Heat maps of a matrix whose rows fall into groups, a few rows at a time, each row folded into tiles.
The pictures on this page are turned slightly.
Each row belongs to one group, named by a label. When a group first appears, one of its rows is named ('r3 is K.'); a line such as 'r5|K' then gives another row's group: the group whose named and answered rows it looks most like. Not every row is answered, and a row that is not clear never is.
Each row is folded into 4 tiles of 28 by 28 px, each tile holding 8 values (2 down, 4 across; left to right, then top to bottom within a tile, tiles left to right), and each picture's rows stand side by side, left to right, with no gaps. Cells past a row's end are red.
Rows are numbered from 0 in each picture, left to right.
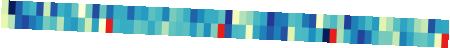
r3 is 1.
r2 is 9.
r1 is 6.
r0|1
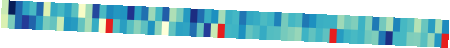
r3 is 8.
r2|6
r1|6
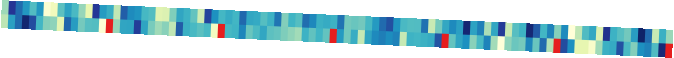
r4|6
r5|9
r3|9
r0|1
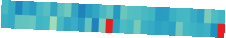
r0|6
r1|9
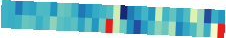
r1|1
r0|6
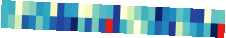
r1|9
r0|8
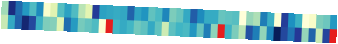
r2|8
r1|6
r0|1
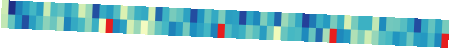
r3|9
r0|1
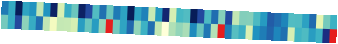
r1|6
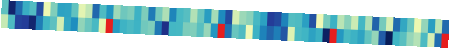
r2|9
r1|8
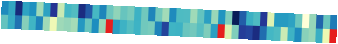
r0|6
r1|8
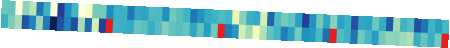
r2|9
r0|8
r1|6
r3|6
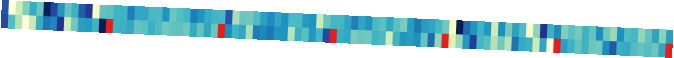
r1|6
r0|9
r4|1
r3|6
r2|9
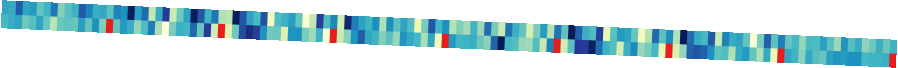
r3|1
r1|6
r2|1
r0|6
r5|1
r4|8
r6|1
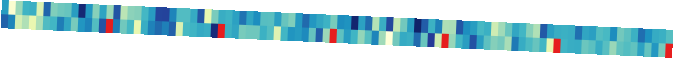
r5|6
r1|9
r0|9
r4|1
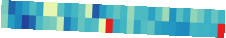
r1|8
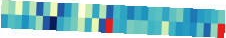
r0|8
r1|6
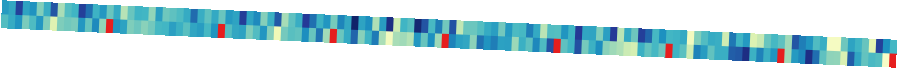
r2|6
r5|6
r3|6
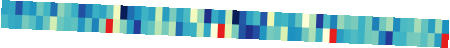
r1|1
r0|6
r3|8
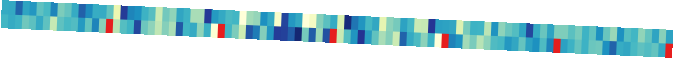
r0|6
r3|1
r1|1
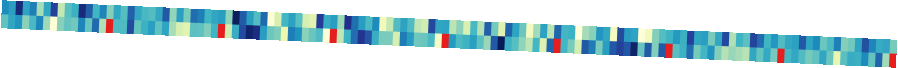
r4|8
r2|1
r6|6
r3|1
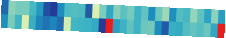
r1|8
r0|9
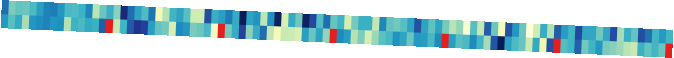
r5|6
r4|8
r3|9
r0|9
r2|6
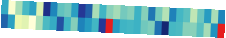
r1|8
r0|9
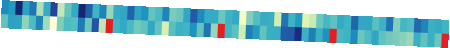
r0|6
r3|6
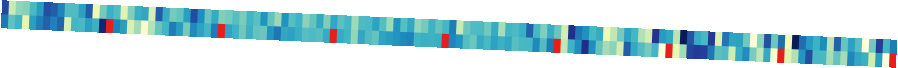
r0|9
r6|1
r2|8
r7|1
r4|9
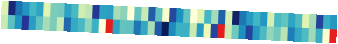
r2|1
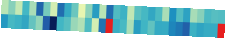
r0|8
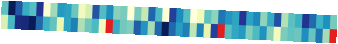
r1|8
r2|6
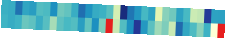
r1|1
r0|6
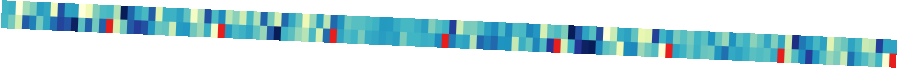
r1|1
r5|1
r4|9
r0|8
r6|8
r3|9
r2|8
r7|1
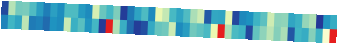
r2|1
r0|9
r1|1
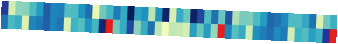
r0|9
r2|9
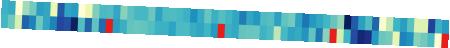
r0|8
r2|6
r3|1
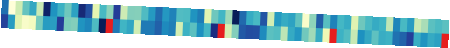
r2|1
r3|8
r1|9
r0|9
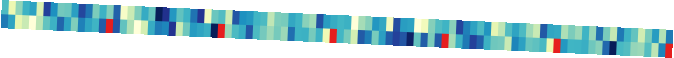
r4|1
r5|8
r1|9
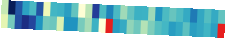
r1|9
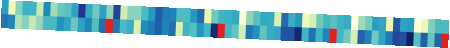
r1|9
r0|9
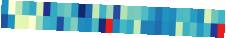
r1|9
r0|9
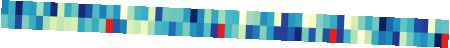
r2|8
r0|6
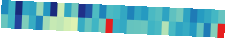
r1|6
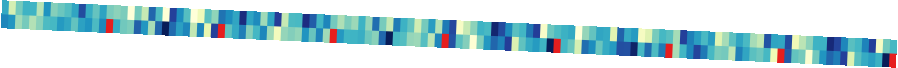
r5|8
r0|9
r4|9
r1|8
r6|1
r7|9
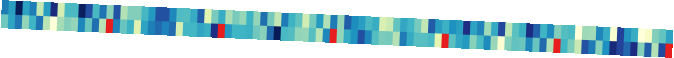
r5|8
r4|6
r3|1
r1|9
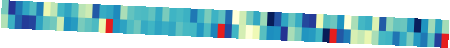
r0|1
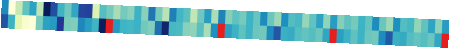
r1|8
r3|8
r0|9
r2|8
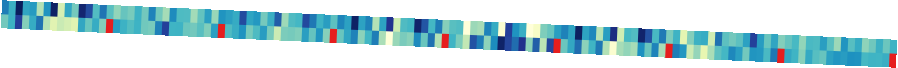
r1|8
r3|6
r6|9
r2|6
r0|6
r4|8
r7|8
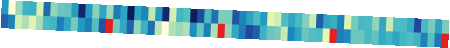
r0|9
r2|1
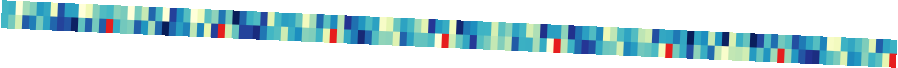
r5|1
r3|1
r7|1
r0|8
